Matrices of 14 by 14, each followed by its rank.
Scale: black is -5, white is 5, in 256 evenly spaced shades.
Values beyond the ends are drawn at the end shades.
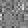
three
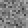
full rank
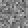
full rank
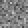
full rank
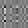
one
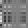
one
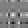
one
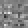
three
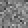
full rank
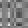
one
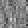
three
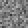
full rank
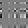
one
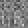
three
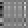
one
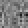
three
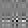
one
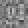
three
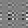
one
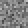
full rank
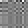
one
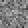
full rank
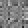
three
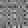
three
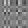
one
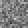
full rank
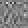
three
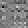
three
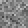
full rank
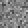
full rank
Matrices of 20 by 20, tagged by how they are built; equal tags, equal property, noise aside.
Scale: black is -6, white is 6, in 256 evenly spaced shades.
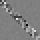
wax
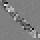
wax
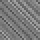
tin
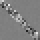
wax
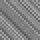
tin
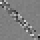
wax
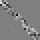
wax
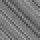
tin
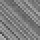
tin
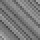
tin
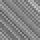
tin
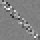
wax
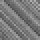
tin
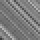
tin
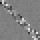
wax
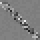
wax
